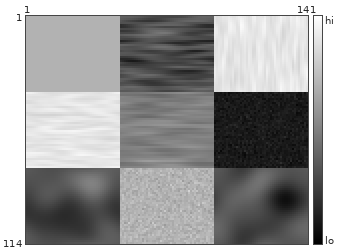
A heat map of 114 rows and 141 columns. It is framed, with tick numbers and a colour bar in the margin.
The table splits into 3 rows of 3 panels. Panel 1,1: high, flat. Panel 1,2: low, streaked across. Panel 1,3: very high, streaked downward, faint in contrast. Panel 2,1: very high, streaked across, faint in contrast. Panel 2,2: middling, streaked across, faint in contrast. Panel 2,3: very low, fine-grained, faint in contrast. Panel 3,1: low, smooth. Panel 3,2: high, fine-grained, faint in contrast. Panel 3,3: low, smooth.
